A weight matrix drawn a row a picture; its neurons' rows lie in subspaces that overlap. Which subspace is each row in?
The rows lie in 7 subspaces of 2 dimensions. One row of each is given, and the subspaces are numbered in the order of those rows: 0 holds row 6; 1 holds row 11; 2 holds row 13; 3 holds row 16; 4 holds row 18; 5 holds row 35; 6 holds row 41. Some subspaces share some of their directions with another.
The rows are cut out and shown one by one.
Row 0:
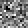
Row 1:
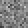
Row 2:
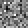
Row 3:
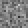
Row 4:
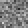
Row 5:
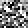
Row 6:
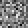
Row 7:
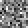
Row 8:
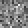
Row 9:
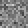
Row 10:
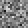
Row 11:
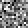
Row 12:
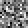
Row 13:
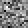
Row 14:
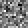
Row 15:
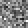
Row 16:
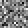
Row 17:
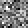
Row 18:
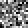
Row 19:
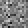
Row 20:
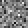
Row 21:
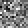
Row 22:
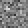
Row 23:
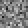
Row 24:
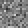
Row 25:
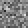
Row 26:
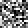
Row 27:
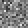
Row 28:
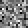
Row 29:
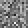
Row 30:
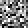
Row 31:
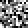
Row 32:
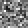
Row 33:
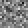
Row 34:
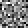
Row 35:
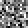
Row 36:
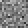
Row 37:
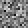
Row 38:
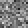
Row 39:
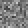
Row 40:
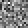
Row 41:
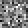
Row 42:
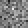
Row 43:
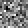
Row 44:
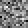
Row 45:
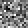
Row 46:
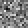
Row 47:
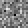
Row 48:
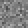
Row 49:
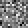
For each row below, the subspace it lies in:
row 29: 3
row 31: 4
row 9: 0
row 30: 1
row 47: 2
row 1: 6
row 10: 3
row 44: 2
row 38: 4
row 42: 2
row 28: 5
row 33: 3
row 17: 4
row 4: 4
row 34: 1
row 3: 6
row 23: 5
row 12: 5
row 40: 1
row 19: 1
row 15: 2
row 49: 0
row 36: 1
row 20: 3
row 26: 2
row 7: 5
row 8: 6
